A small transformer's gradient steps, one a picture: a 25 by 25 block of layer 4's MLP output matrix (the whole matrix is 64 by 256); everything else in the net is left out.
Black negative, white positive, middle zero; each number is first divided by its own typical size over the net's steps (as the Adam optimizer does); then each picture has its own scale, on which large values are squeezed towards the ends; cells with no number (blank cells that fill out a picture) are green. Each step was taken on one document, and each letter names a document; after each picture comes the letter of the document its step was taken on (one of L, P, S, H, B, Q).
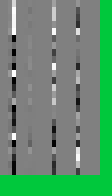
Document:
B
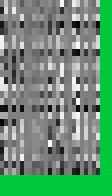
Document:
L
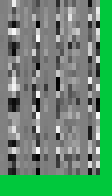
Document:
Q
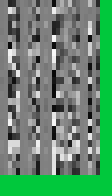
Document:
Q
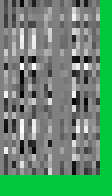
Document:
L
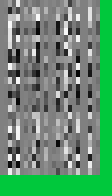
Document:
Q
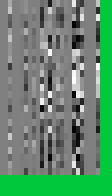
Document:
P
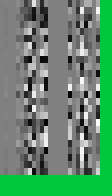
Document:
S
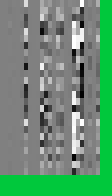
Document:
P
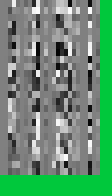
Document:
Q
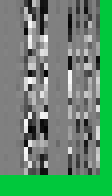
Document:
S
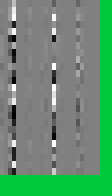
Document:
B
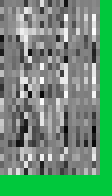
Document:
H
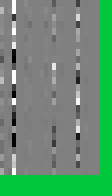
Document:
B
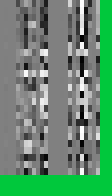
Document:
S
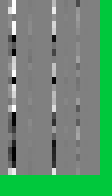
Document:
B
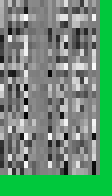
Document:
H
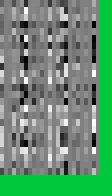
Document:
H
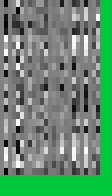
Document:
L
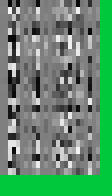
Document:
Q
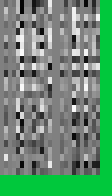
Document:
L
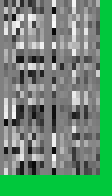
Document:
L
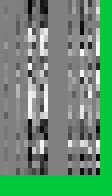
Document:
S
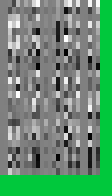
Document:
Q
